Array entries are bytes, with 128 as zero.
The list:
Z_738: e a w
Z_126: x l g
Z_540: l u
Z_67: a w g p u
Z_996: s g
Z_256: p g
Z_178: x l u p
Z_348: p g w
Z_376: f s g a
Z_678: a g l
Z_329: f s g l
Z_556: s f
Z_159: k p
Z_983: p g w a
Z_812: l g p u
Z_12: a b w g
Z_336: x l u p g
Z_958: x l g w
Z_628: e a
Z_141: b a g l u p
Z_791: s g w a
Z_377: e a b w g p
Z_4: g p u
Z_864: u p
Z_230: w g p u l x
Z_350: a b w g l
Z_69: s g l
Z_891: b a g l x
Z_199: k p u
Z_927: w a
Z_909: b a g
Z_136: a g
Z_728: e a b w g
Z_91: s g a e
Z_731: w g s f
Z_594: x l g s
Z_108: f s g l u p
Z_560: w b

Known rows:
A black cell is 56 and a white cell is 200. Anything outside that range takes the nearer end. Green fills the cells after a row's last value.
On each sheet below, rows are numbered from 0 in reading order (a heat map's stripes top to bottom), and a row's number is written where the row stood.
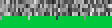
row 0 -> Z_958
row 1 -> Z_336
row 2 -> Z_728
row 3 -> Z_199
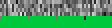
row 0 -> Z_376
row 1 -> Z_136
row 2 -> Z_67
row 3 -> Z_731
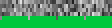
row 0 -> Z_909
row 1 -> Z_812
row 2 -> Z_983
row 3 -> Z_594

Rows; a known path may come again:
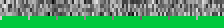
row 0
Z_126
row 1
Z_812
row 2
Z_909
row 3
Z_556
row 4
Z_230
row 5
Z_376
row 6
Z_136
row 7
Z_336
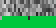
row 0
Z_958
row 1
Z_348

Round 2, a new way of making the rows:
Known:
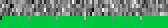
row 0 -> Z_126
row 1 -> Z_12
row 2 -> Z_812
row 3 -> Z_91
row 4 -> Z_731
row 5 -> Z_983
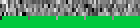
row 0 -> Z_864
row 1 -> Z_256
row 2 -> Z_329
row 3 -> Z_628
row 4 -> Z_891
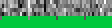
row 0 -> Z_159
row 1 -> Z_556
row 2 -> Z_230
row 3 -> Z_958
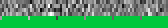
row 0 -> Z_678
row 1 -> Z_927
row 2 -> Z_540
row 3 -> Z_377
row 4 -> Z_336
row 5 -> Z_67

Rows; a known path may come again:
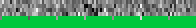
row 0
Z_329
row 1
Z_230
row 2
Z_376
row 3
Z_628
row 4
Z_348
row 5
Z_791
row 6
Z_350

